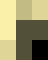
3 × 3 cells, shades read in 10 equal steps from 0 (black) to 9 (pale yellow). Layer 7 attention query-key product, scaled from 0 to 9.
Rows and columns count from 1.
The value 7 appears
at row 1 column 2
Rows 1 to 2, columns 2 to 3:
7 8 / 3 3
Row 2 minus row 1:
0 -4 -5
